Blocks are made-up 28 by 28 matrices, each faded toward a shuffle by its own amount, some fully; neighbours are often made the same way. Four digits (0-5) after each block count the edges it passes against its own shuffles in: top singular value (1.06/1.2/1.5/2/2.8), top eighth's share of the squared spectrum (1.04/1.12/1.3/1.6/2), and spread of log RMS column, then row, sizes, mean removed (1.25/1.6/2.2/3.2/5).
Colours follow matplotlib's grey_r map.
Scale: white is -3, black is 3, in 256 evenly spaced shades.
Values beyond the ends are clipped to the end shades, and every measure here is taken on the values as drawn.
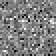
2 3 0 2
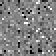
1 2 1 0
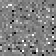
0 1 0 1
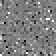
0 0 0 0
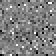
0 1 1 0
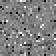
1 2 1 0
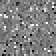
2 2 0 0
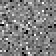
1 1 0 0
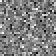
1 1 0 0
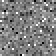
0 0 0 0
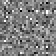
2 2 1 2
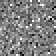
0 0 0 0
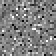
0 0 1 0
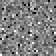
1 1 0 0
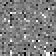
1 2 1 1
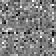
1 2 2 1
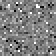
0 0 0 0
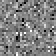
1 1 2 0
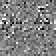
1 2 1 2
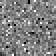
0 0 0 0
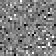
1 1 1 0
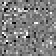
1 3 2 2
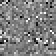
1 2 2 2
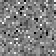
0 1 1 0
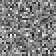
2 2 0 0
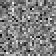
1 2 0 0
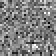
2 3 0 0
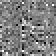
3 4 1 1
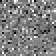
2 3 0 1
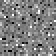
0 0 0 0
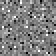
1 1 0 0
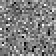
1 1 0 0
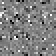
1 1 1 2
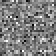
0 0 0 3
